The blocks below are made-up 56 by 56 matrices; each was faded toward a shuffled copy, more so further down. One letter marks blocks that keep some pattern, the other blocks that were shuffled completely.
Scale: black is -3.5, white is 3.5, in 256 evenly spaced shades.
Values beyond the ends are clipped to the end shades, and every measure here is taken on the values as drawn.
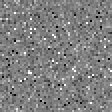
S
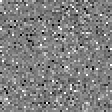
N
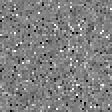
S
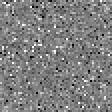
S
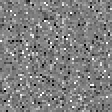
S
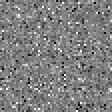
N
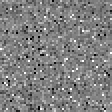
N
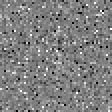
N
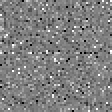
N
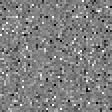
N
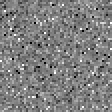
S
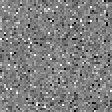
N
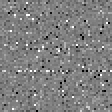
N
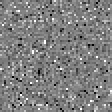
N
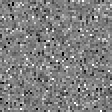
N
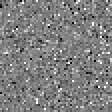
S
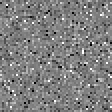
S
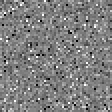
S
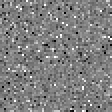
S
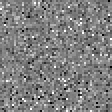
S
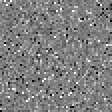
S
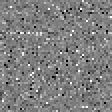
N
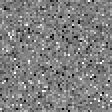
S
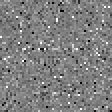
N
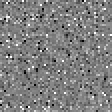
N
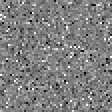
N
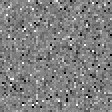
S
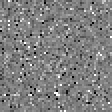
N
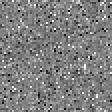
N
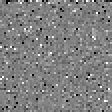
N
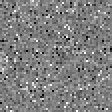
N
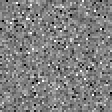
S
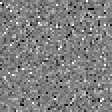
N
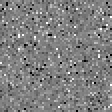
S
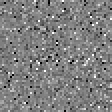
N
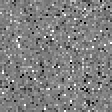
N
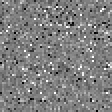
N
